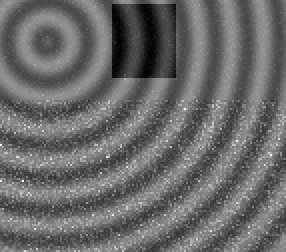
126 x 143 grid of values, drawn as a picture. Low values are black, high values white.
Rings: centred on the top left. Average level on the scale: 40%. Odd patch: lower, in the top middle. Seam: horizontal, 40% of the way down, the top part calmer. Ninth with the lowest average: top middle.
